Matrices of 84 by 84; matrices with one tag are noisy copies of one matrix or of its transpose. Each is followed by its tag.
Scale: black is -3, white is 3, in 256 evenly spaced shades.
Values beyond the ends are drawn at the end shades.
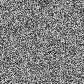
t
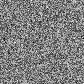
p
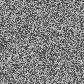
t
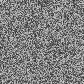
t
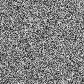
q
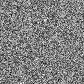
q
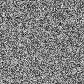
q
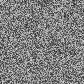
t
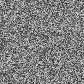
t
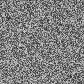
q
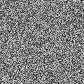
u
